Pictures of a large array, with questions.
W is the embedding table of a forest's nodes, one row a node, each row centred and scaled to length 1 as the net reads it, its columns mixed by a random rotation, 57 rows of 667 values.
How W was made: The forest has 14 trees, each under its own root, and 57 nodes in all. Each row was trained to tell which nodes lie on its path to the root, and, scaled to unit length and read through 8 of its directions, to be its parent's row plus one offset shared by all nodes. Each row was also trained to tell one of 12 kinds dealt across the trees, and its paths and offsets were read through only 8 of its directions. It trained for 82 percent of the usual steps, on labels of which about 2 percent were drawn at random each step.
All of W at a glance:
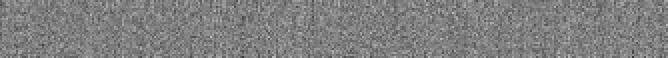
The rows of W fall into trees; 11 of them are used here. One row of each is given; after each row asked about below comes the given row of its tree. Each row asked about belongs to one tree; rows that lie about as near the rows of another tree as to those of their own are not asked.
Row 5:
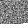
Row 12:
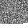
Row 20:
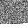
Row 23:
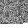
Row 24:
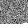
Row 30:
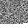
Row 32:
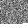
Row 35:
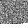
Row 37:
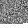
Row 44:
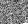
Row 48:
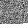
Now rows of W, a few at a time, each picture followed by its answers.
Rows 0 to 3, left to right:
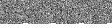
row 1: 48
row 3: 30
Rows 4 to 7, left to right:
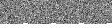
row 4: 30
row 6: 30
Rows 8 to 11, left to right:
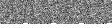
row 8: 23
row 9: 35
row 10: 30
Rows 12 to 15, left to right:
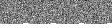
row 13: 12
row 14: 37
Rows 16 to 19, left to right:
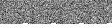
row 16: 35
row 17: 5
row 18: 5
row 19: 24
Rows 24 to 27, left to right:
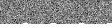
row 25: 32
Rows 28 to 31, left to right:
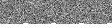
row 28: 37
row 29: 44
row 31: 12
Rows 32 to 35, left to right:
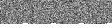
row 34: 44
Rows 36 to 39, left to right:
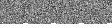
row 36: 37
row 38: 32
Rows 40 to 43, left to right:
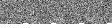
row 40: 32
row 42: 12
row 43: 23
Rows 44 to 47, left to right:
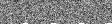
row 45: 23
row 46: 12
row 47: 44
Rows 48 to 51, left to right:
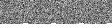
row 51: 32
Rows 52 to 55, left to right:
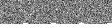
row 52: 35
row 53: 23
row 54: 44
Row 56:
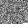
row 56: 24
